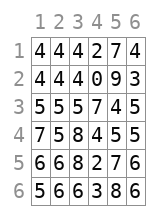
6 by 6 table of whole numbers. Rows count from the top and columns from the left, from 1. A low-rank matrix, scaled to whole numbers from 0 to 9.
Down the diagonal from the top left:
4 4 5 4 7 6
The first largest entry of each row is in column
5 5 4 3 3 5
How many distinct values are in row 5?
4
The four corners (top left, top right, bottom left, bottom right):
4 4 5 6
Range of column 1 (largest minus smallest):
3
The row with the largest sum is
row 5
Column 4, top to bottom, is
2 0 7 4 2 3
